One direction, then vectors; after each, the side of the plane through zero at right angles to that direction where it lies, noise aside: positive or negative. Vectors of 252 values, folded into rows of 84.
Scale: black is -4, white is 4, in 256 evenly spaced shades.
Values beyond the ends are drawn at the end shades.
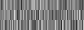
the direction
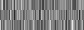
negative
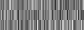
positive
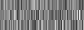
positive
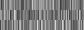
positive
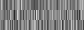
negative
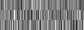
positive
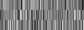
positive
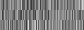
negative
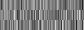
positive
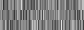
negative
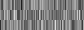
positive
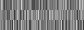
negative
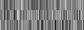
negative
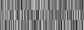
positive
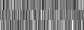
negative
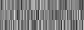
positive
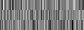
positive
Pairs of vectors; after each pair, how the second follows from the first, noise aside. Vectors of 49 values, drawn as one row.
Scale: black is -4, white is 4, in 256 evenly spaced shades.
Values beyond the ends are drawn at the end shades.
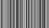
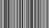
reversed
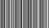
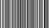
reversed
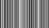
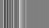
partly zeroed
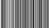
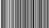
copied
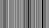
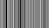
reversed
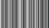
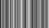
reversed
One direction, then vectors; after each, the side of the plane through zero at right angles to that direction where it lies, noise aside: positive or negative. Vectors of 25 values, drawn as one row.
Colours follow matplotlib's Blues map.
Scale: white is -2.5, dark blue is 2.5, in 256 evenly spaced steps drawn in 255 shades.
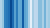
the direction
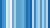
negative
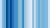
positive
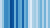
positive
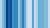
positive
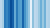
positive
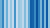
negative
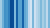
positive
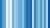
negative
